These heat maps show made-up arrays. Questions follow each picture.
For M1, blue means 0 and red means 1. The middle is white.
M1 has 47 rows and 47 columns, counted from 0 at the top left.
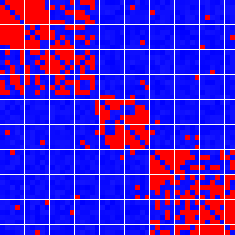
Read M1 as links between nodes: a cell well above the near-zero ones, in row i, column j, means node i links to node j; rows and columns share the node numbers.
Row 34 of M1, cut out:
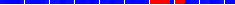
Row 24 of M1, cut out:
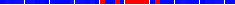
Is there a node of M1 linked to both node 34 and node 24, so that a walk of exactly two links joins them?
yes
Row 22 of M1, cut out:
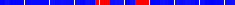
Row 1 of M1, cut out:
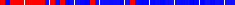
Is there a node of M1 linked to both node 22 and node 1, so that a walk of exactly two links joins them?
no
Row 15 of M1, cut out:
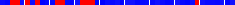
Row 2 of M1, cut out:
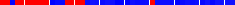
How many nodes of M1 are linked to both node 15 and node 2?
4
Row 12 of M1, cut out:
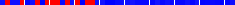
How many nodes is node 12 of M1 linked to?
10
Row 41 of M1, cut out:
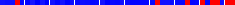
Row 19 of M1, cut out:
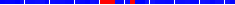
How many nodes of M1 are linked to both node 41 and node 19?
0
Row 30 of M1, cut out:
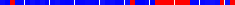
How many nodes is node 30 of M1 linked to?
11
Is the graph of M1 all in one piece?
yes
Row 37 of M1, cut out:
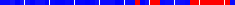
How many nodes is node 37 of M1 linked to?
11
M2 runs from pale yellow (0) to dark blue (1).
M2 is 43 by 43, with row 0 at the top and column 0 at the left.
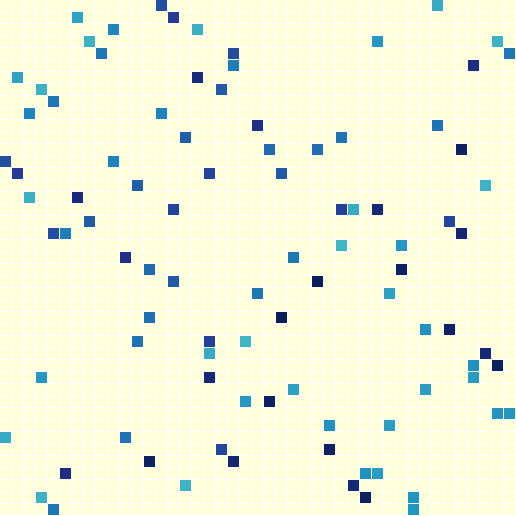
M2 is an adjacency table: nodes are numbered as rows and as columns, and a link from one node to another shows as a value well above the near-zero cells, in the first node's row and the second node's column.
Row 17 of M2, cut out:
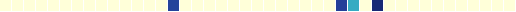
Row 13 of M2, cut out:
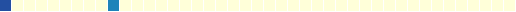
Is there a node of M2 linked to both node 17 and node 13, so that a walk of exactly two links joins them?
no
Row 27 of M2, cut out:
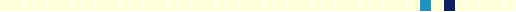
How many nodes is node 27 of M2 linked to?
2
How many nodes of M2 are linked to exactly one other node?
1
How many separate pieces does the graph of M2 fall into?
2
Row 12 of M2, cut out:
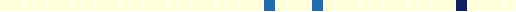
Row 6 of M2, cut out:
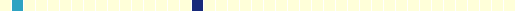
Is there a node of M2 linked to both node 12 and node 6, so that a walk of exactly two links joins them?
no
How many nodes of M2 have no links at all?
1
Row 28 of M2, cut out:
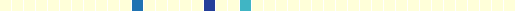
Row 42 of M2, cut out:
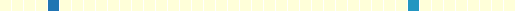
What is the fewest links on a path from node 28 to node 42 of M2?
6
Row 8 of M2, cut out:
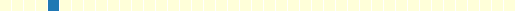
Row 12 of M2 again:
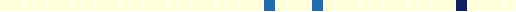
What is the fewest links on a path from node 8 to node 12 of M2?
4
